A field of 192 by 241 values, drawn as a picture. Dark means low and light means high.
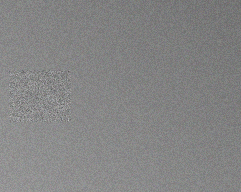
Stripes: none. Roughest part: middle left. Odd patch: rougher, in the middle left. Odd rows or columns: none. Slope: up to the bottom left.
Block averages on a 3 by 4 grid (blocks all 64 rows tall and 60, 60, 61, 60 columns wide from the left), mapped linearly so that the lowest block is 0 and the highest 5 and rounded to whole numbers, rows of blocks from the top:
3 2 1 0
4 3 2 1
5 4 3 2
